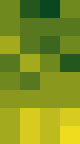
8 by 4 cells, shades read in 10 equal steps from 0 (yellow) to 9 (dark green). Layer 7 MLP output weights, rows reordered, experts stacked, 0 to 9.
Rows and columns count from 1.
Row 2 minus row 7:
2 5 4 5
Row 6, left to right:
4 4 4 4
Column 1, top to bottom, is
5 5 3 6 5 4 3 3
